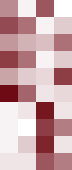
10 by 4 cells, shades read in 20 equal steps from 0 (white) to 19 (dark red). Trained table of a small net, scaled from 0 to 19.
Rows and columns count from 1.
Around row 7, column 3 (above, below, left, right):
2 15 2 2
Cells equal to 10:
2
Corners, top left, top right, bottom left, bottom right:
9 0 2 10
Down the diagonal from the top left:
9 11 5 4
